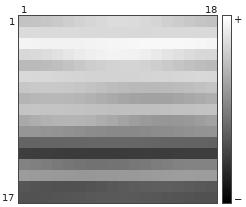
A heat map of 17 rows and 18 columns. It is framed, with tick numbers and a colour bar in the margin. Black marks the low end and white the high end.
Grain: streaks across. Calmest part: top middle. Slope: up to the top.
